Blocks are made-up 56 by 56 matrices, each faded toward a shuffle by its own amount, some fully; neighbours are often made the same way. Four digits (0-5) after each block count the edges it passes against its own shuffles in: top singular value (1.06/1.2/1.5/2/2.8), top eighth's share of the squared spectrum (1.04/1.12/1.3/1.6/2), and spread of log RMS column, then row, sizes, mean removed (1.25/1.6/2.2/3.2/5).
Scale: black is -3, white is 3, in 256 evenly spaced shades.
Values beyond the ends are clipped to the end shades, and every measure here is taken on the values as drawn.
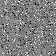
0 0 0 0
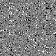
3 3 1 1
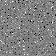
1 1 0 0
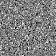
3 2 1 1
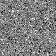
2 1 0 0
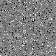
2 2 1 0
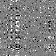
4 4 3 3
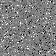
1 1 0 0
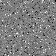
0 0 0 0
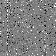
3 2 1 0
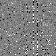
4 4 2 1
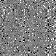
3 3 2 1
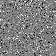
0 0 0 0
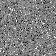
0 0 0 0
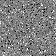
0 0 0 0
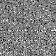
3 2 0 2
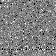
2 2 0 1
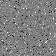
0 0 0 0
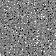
0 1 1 0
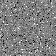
0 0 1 0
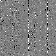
3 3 2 0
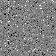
2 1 1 0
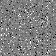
1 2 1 0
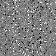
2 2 2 0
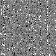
1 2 2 0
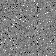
1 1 1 0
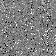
1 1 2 0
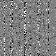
2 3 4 0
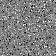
0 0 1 0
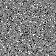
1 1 0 0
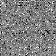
3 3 1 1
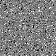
2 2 0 1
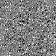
3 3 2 1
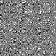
3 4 2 2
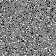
1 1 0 0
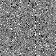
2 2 2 0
